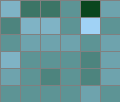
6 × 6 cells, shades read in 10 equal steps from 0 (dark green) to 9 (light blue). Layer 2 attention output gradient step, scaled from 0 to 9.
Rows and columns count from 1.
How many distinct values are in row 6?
2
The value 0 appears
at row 1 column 5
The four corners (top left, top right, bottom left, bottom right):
7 6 5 5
